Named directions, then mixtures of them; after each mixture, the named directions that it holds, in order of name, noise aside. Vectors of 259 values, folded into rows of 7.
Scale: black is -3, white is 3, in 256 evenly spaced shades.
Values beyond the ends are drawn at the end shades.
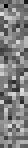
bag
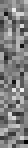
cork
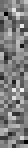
cork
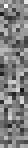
bag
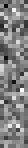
bag, cork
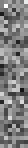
bag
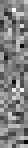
cork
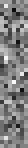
bag, cork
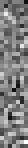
bag, cork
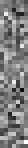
cork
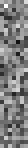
bag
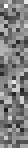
bag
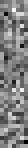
cork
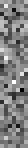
bag, cork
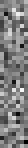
cork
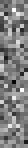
bag, cork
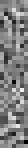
cork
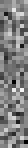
cork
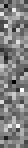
bag, cork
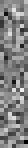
cork
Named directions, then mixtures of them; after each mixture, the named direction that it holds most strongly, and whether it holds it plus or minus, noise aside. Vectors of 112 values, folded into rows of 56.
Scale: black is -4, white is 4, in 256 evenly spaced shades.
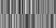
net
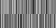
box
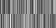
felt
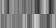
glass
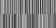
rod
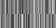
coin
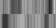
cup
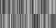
felt, plus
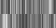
cup, minus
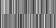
box, plus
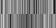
felt, minus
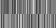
box, minus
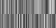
coin, plus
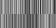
rod, plus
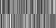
felt, plus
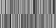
felt, minus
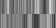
glass, minus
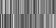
felt, minus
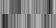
cup, plus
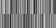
felt, minus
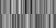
net, minus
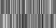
rod, minus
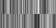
glass, minus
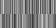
rod, plus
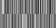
rod, plus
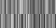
coin, minus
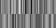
net, minus
